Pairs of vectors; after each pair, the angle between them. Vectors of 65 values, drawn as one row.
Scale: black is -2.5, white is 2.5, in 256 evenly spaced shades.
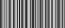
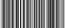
partly opposed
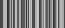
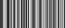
nearly parallel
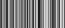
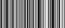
nearly parallel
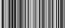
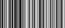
partly aligned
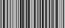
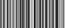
nearly parallel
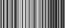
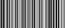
partly aligned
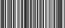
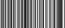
nearly parallel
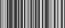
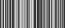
orthogonal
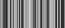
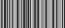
orthogonal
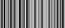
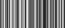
nearly opposite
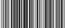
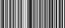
orthogonal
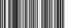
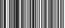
partly aligned
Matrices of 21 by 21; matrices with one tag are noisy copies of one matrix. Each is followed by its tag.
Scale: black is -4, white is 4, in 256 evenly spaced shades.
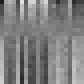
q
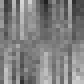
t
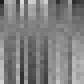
q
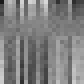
q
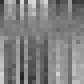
q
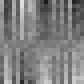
t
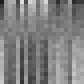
q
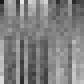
q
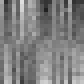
t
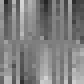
t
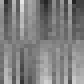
t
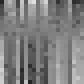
q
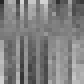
q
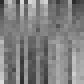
q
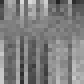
q
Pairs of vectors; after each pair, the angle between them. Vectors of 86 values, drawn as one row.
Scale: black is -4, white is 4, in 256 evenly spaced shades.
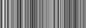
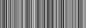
partly opposed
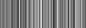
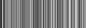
orthogonal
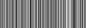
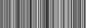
partly aligned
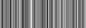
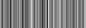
nearly parallel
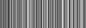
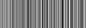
nearly opposite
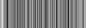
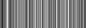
nearly opposite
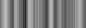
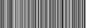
orthogonal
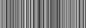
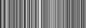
partly opposed
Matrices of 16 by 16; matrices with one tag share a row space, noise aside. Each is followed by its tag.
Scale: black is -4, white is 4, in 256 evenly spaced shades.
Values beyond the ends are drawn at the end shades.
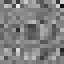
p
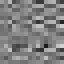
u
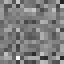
p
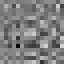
p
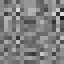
p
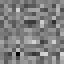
p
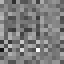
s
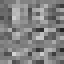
u
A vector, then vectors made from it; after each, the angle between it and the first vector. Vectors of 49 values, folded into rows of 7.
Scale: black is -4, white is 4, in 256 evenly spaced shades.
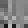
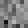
partly aligned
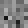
partly opposed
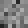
partly aligned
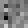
partly opposed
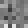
nearly opposite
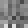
nearly opposite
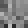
nearly parallel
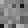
orthogonal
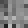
nearly parallel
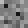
orthogonal
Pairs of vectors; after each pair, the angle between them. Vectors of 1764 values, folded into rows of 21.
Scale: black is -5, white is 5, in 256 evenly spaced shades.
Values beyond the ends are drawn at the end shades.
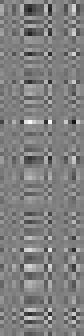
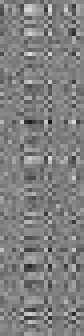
nearly opposite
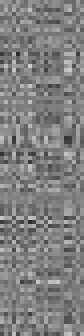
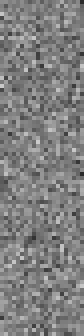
orthogonal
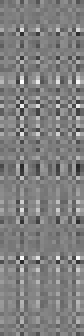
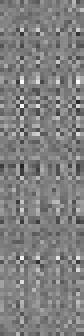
nearly parallel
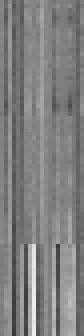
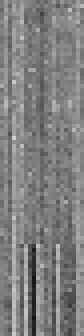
nearly opposite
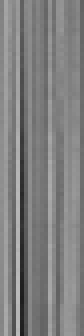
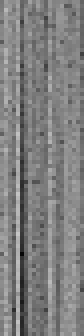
nearly parallel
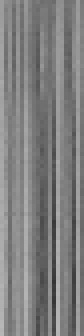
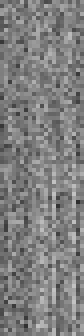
partly opposed
